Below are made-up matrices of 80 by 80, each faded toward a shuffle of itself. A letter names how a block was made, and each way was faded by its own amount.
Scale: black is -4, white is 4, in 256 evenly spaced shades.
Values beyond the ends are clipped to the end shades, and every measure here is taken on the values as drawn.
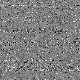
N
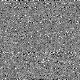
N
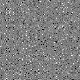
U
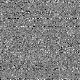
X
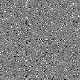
U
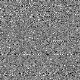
X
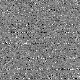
N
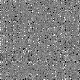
U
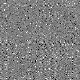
U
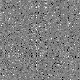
U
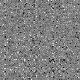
U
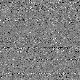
N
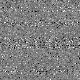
N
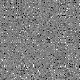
U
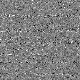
N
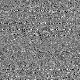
X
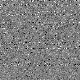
N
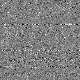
N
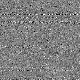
X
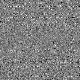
X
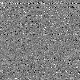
N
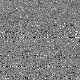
X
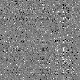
U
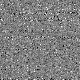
N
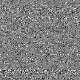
X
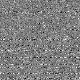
X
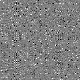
U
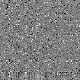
U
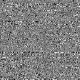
X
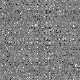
U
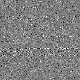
N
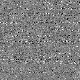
N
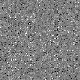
U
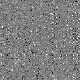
U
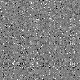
U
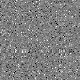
U
